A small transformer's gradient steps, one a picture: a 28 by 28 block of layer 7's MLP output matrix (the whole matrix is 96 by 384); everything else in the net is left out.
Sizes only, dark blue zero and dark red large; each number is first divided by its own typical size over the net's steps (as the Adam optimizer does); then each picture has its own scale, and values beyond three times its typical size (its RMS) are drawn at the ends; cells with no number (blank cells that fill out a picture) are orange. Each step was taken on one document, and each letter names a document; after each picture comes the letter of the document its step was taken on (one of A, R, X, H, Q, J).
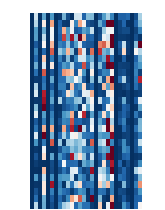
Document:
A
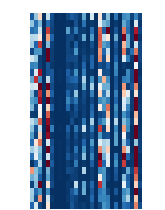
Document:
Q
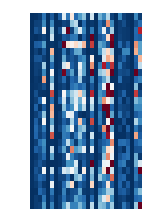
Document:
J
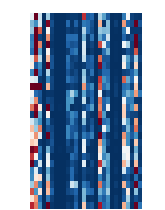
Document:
Q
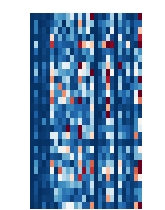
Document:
J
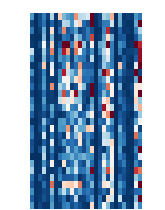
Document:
J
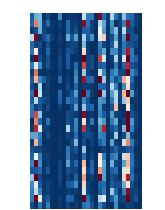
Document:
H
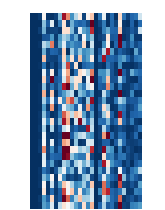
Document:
A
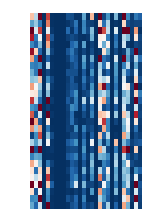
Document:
Q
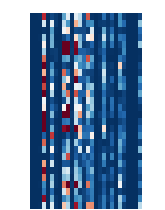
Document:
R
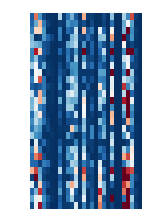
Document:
H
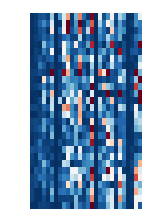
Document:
J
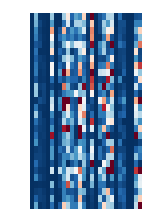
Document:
J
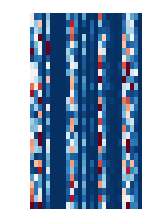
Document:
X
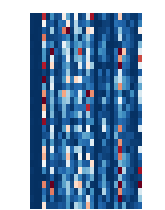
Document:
R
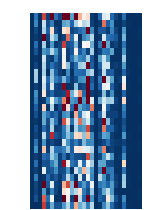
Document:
R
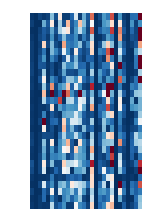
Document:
J
